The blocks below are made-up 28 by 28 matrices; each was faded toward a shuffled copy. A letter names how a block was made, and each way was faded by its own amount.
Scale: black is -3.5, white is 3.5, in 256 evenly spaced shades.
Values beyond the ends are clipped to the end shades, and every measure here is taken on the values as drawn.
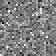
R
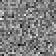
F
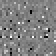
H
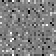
H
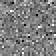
R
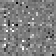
H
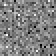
R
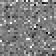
H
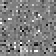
H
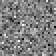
R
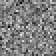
F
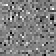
H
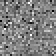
R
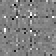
H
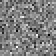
F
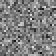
F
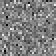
R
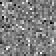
R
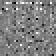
H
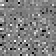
H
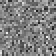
F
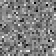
R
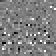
H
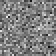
F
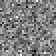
F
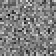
F
